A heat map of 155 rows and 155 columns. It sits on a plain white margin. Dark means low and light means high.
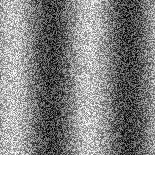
Stripes running up and down repeat 2 times from left to right. No single row or column stands out from its neighbours. No seam splits the table.
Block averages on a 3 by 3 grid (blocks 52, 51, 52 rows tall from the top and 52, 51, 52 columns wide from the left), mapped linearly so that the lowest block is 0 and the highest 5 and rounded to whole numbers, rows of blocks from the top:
5 5 0
5 5 0
5 5 0
